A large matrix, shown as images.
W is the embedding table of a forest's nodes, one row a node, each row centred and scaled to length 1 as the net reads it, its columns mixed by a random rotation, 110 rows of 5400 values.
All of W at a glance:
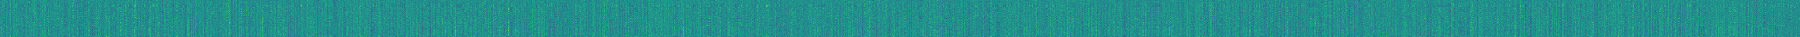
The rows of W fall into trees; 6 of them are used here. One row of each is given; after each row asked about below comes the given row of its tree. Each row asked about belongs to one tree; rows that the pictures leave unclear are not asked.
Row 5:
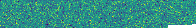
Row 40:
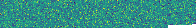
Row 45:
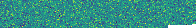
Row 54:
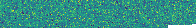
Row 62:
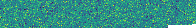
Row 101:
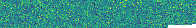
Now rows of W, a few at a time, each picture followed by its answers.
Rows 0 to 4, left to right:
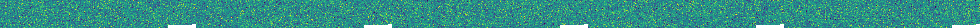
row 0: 101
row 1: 45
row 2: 5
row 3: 62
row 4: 54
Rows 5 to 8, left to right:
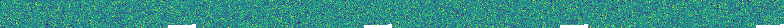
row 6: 45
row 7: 40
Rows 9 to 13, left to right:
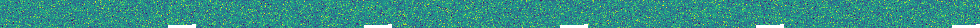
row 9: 101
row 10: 5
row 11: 45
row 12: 62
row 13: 101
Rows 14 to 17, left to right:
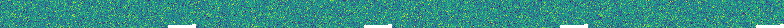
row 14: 45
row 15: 45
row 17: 45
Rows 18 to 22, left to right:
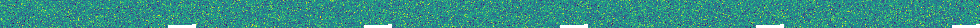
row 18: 101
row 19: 45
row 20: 45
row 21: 45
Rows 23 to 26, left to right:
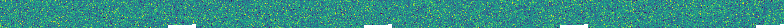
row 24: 5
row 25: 101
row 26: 62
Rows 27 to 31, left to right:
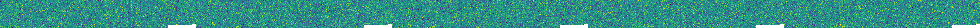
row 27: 62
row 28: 5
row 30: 45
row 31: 45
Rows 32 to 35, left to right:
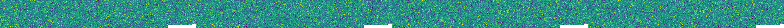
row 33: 62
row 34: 62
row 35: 62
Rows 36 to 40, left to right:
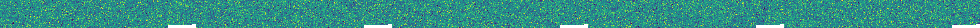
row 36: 101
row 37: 101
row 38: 45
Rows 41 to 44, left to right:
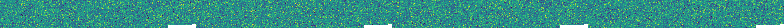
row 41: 101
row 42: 45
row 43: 101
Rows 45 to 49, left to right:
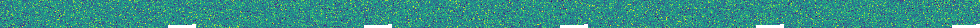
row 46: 62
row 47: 40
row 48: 101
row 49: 54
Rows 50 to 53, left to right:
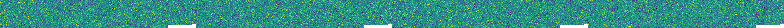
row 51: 45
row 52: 45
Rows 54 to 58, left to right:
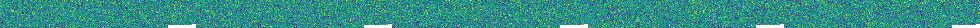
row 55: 54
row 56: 54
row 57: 62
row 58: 101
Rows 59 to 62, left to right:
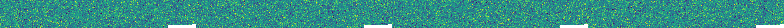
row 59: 62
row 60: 101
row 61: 45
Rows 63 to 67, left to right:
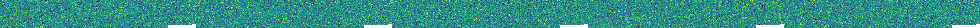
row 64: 54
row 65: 54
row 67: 62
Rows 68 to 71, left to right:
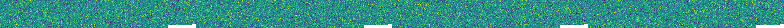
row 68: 62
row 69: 54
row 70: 5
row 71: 62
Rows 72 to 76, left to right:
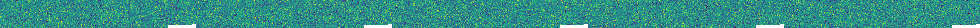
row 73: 45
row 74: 101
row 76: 5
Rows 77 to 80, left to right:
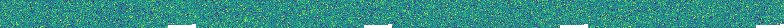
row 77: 5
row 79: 54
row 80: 62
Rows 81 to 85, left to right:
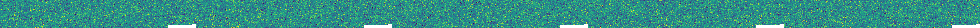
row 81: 62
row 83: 45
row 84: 101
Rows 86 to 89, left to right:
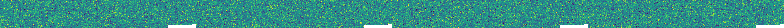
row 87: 45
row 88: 62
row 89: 62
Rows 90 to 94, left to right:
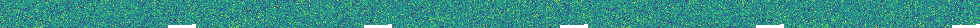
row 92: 62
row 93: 62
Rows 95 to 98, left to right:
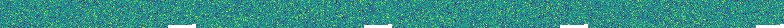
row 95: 45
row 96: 62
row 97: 62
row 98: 45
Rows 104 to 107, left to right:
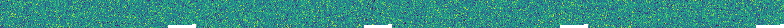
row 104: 45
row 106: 101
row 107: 62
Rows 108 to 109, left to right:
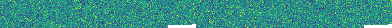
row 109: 54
